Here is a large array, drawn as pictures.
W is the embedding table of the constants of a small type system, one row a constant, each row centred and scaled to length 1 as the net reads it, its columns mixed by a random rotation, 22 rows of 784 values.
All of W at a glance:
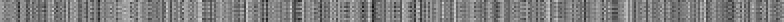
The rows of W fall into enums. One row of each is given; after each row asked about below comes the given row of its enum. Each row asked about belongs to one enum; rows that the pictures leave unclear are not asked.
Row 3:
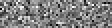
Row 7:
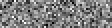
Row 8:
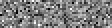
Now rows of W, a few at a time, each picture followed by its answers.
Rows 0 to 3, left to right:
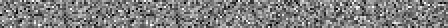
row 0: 8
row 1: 8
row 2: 7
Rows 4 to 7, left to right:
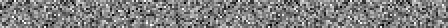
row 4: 7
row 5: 8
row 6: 7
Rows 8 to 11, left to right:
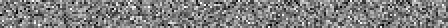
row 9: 3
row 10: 7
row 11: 7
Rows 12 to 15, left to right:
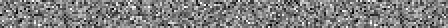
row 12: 8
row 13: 3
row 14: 7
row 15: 8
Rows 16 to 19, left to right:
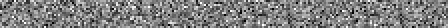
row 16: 7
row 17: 3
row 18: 8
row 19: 8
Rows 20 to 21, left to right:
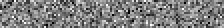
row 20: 7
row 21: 8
